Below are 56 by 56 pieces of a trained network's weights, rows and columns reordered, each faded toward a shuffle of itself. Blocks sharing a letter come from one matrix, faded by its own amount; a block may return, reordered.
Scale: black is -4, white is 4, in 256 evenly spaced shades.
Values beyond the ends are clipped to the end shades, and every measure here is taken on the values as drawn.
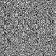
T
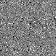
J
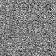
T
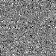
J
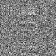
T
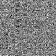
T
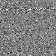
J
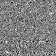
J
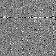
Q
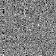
Q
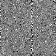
Q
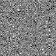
Q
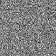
T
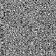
T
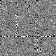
Q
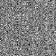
T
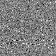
J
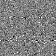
J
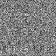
T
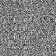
T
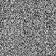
T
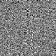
T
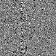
Q
